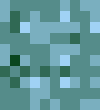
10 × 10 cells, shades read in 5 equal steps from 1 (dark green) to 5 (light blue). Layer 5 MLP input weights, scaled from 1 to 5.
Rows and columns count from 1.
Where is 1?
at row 6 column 2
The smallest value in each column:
2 1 2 3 2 3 2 2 3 3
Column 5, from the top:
3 3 4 4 3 3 2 4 4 3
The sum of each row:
34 34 38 31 34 34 26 37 32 34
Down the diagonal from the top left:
4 2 5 4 3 4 2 4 3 4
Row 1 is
4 3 3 3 3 3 4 3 4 4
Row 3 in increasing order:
2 3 3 4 4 4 4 4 5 5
